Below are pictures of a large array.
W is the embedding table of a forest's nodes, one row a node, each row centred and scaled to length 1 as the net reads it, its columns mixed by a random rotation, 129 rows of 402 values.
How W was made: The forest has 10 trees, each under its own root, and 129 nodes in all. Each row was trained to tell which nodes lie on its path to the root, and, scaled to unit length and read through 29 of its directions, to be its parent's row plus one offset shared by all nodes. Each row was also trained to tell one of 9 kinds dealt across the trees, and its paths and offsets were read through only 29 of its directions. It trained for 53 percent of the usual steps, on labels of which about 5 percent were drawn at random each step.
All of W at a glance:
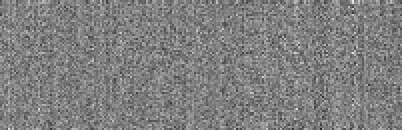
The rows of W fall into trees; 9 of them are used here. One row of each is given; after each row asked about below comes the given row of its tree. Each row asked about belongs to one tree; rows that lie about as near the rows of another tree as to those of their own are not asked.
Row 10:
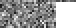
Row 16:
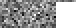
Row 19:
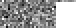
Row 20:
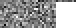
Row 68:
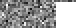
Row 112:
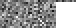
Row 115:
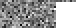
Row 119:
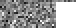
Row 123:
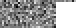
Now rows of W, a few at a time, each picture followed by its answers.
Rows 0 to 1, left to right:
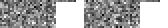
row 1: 16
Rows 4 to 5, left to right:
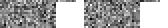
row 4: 20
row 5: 68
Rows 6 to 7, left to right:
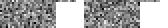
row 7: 115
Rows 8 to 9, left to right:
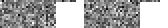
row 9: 16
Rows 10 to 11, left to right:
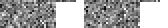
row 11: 20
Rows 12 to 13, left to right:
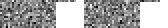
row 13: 68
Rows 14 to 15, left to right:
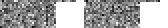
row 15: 112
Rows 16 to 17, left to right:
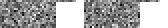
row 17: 10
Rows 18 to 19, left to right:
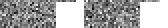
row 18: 16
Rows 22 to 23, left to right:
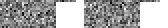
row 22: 10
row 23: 68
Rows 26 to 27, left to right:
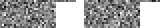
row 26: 123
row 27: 68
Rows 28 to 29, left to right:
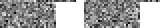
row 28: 10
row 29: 123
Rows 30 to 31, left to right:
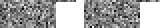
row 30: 10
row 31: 10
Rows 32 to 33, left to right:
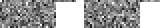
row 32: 16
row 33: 16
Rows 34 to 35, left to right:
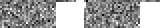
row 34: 123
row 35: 112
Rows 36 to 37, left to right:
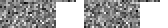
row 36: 119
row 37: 10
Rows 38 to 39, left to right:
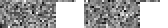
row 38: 10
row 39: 19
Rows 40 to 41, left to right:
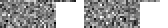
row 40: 10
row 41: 20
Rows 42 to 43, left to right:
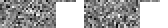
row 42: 123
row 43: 16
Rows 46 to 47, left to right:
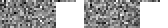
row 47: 20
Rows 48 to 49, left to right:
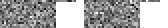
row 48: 68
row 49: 68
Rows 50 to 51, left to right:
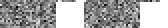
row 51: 123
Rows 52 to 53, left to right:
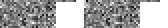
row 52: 16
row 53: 16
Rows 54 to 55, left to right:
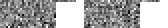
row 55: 20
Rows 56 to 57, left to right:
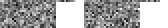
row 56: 123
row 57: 115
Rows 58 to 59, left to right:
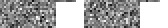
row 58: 68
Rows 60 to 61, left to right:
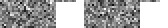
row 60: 115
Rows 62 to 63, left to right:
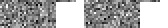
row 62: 68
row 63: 68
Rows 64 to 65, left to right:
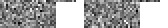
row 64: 20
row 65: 10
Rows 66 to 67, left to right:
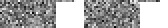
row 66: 19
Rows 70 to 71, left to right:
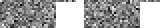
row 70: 123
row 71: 119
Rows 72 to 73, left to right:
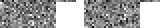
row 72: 119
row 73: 19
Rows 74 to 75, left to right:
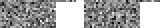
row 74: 115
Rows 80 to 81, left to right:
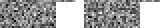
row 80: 16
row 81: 10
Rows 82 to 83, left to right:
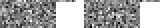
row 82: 16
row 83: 10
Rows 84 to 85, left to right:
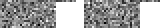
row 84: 115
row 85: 10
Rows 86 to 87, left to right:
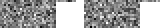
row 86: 68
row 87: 20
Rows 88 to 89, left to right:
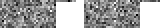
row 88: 68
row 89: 16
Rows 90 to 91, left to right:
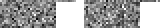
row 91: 20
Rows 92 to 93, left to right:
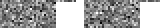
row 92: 119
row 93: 68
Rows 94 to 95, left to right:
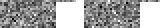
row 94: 115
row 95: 10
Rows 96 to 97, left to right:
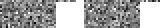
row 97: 119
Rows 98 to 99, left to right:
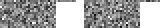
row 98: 19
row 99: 16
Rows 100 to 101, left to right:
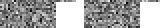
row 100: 68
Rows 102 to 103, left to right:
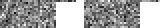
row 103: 16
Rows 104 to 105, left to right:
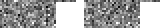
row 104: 10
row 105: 68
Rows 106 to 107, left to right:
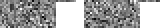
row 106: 68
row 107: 16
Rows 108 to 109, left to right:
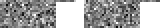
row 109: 16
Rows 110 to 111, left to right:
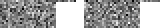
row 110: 10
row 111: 119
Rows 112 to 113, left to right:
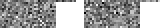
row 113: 19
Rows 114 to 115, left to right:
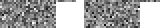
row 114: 19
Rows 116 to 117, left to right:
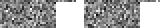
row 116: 119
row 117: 119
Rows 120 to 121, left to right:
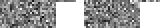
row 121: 19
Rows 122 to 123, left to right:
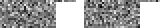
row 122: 115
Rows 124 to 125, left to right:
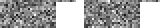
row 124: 115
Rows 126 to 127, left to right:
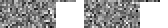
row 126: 119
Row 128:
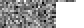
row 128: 20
